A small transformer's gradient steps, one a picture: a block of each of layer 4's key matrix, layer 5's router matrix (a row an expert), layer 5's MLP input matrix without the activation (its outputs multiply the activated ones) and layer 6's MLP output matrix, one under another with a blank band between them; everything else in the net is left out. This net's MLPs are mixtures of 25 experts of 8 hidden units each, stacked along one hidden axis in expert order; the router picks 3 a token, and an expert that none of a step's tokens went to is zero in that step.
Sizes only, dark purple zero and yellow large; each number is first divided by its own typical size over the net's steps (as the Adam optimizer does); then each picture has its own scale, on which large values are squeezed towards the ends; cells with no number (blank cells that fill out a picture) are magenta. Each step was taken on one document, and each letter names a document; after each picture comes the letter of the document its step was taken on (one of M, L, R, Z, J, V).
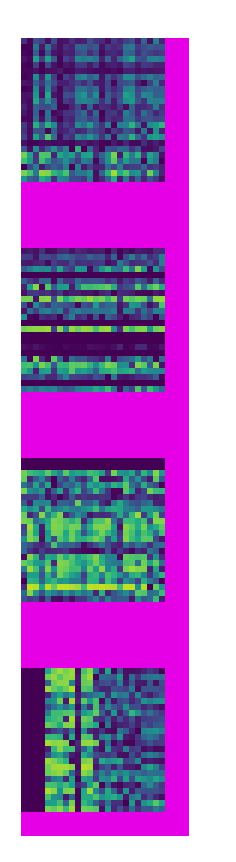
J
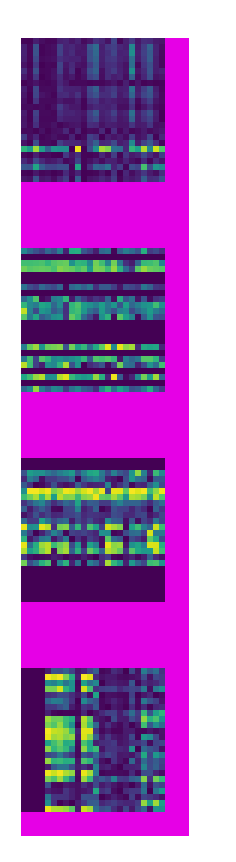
J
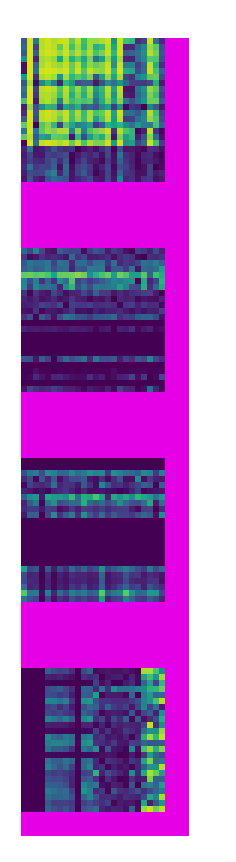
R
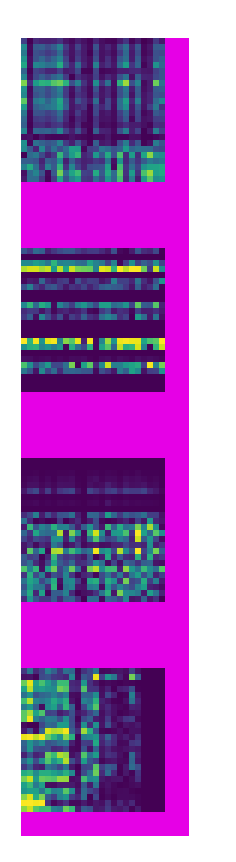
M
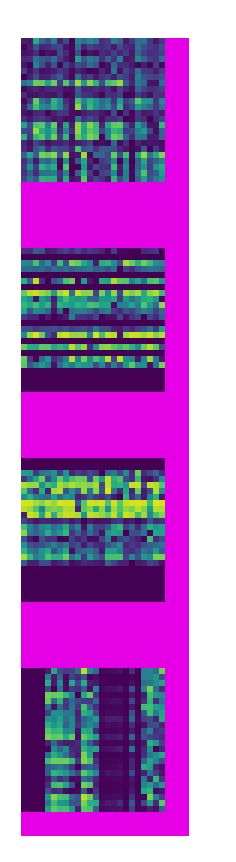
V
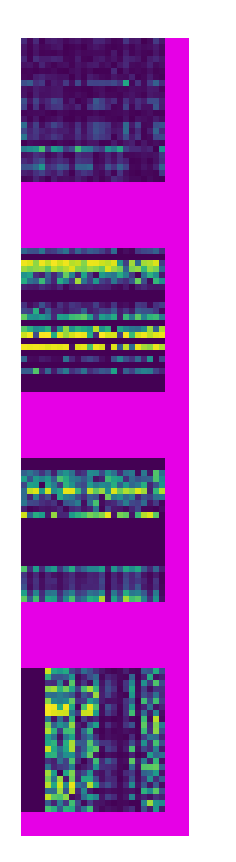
V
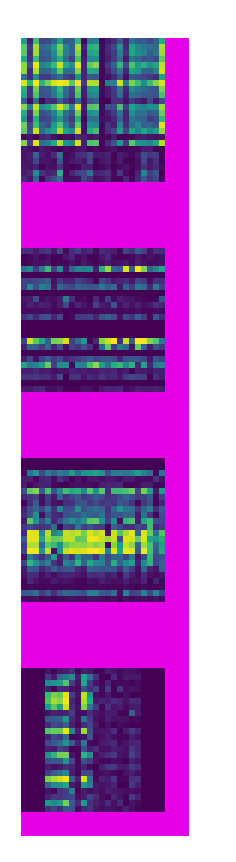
M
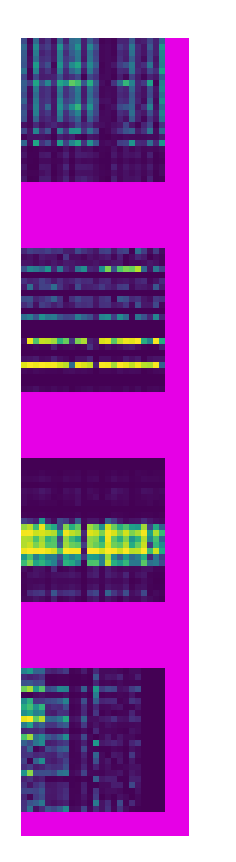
M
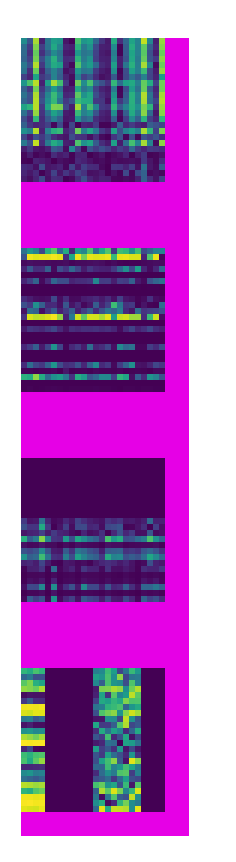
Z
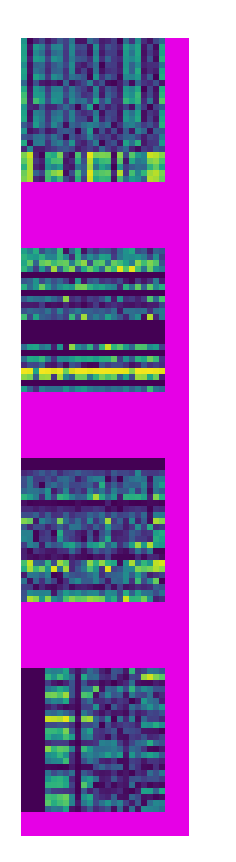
J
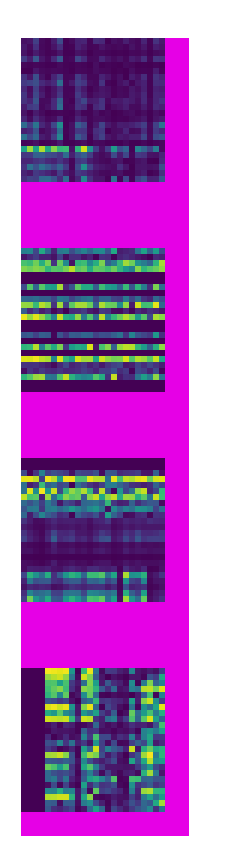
V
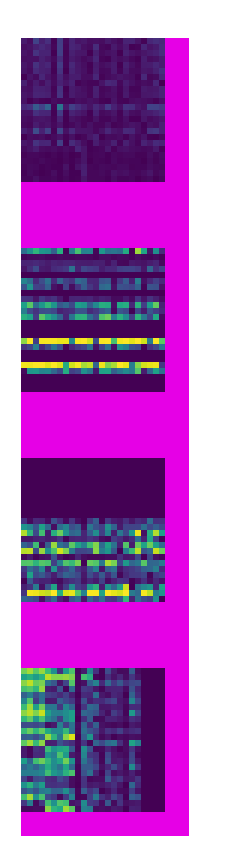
M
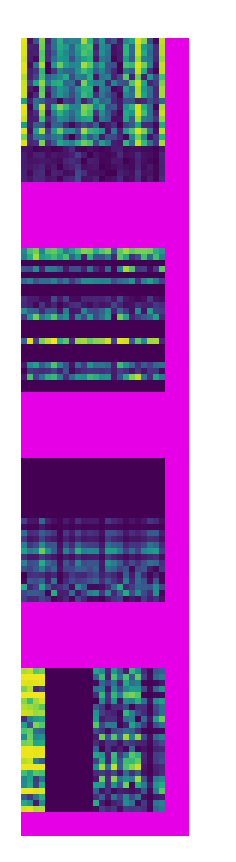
Z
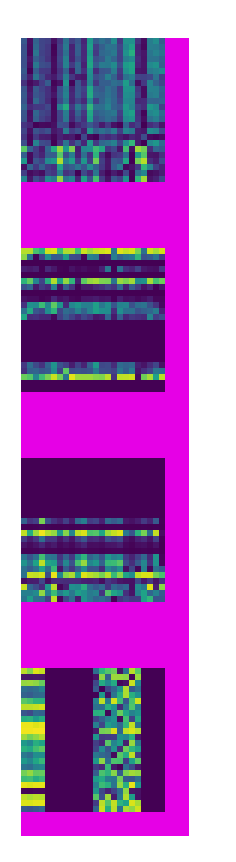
Z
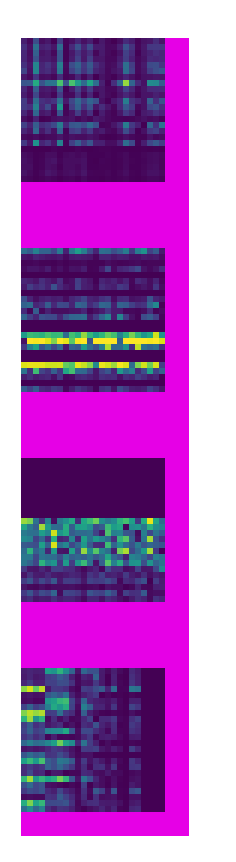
M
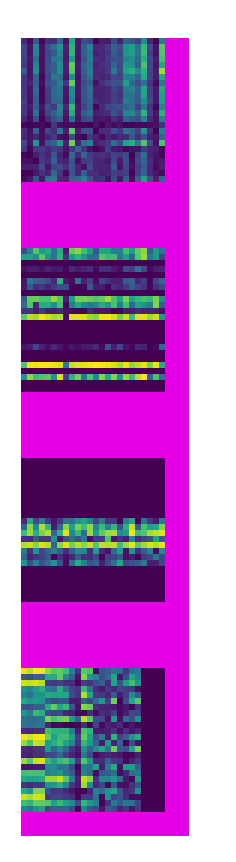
J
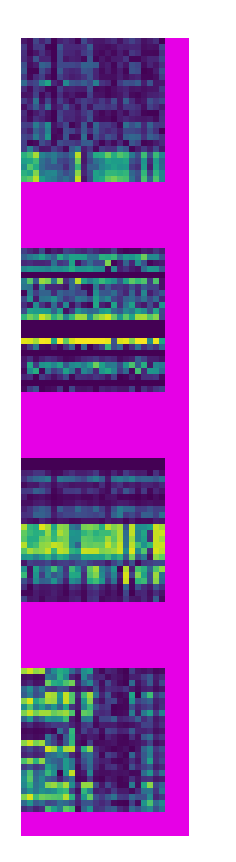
J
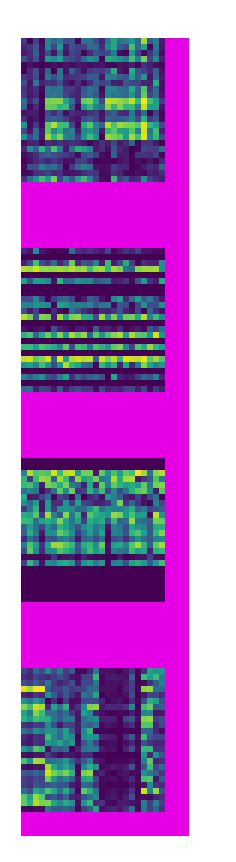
V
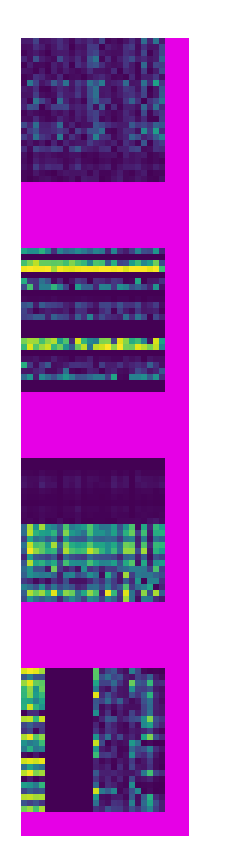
M
